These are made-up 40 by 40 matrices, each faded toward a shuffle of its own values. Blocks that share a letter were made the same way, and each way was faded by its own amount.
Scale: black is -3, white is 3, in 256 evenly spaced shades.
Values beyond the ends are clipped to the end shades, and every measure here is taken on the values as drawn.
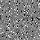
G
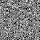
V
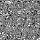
V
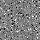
G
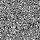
V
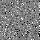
G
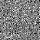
V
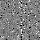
G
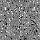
G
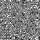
G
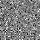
V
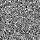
V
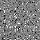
G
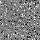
G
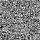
V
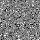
V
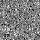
V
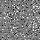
G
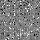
G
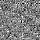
V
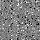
G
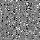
G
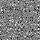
G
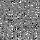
G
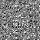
V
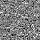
V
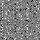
G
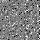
G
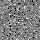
G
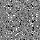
G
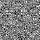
V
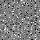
G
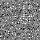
G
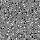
G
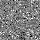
V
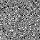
V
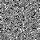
V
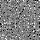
G
